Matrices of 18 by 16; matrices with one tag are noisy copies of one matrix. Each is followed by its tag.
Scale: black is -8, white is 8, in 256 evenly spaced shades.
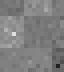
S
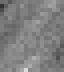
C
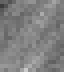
C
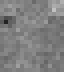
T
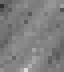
C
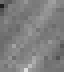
C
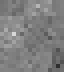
S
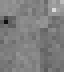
T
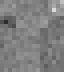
T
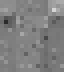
T
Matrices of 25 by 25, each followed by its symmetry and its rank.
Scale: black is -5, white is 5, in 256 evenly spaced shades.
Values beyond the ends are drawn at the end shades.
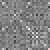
symmetric, rank five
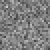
neither, full rank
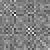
symmetric, rank five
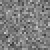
neither, full rank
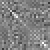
symmetric, rank five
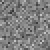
symmetric, full rank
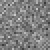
symmetric, full rank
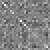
symmetric, rank five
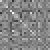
symmetric, rank five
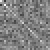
symmetric, rank five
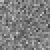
neither, full rank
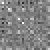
symmetric, rank five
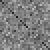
symmetric, full rank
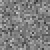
neither, full rank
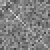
symmetric, full rank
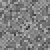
symmetric, full rank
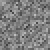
symmetric, full rank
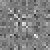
symmetric, rank five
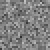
neither, full rank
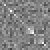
symmetric, rank five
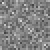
symmetric, full rank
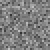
neither, full rank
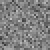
neither, full rank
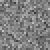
neither, full rank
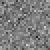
symmetric, full rank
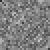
symmetric, full rank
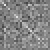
symmetric, rank five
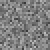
neither, full rank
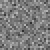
symmetric, full rank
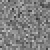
neither, full rank
